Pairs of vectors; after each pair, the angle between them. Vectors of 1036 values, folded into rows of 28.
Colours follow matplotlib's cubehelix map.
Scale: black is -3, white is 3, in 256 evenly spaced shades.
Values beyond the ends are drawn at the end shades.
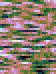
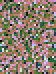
orthogonal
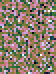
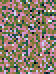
nearly parallel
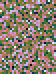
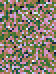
nearly opposite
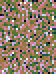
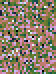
partly aligned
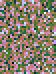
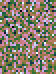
partly aligned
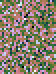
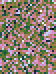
partly opposed
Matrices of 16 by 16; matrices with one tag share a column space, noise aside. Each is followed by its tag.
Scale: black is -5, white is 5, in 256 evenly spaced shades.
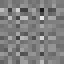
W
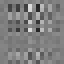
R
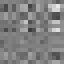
R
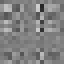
R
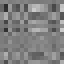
R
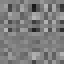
R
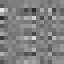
W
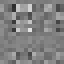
R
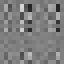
R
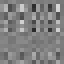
R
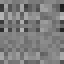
R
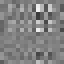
R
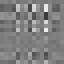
R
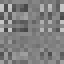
R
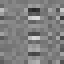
W
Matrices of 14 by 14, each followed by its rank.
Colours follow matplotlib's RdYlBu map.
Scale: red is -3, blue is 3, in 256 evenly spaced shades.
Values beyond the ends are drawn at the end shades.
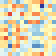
three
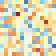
full rank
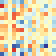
three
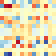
three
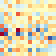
three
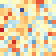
full rank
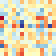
three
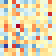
three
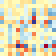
three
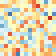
full rank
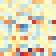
three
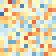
full rank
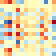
three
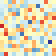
full rank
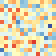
full rank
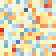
full rank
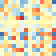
three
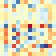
three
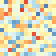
full rank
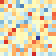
full rank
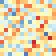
full rank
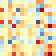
three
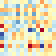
three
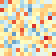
full rank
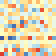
three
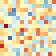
full rank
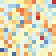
full rank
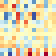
three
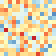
full rank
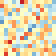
full rank
